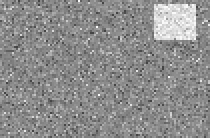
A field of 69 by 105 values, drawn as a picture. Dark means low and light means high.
Ninth with the highest average: top right. Mirror symmetry: none. Odd patch: higher, in the top right. Stripes: none. Histogram: skewed, a long tail of high values.
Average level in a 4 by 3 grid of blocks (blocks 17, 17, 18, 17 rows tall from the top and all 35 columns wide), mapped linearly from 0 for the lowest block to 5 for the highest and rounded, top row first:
005
001
000
000
